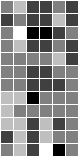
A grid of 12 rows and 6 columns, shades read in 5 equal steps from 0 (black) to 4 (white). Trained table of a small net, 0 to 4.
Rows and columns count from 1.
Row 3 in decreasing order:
4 2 2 1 0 0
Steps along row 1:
up down same up down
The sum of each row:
10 9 9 10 12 10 9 12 13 13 12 12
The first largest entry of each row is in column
2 5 2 2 5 1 1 1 1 1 2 4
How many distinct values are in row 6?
2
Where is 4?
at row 3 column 2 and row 12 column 4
